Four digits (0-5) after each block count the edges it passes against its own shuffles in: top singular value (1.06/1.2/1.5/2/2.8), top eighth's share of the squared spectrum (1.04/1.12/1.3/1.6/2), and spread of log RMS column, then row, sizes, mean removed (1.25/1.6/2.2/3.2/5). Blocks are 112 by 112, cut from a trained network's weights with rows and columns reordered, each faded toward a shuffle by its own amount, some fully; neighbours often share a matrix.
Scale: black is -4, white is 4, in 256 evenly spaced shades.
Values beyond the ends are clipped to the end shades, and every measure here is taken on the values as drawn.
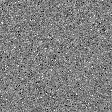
0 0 0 0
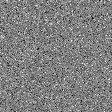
0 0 0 0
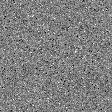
0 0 0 0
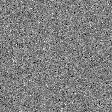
0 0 0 0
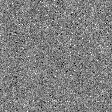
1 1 0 1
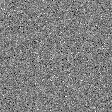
0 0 0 0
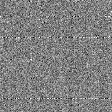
3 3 0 2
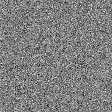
1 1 0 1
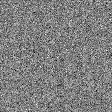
1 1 0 0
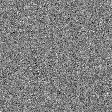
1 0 0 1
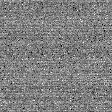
3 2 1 1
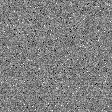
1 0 0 0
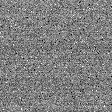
2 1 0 0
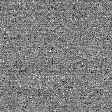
2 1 0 0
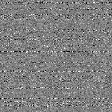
4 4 1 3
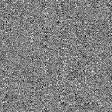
3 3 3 1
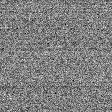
2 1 0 0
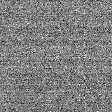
3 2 1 0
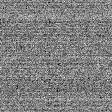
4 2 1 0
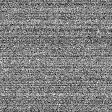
4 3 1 1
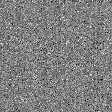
2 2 0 2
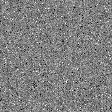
1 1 0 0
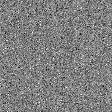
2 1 0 1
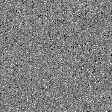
0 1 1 1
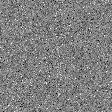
1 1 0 0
